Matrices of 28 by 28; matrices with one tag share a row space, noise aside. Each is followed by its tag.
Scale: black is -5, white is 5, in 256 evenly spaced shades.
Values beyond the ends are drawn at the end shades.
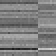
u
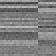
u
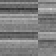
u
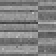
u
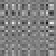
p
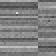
u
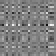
p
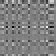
p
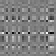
p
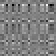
p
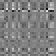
p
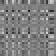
p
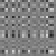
p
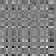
p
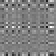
p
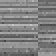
u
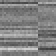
u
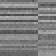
u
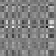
p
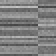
u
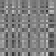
p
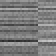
u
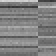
u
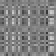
p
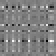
p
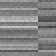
u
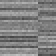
u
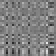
p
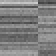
u
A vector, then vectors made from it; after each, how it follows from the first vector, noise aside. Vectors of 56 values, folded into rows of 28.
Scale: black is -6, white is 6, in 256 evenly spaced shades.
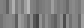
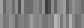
reversed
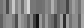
scaled up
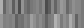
reversed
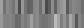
reversed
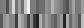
scaled up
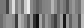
scaled up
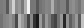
scaled up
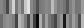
scaled up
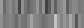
reversed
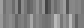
reversed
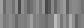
reversed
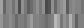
reversed
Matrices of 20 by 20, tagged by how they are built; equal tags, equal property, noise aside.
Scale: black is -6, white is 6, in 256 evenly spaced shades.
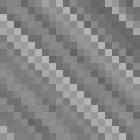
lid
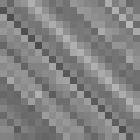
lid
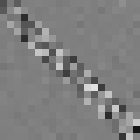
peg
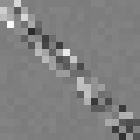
peg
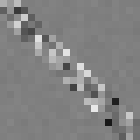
peg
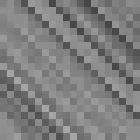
lid
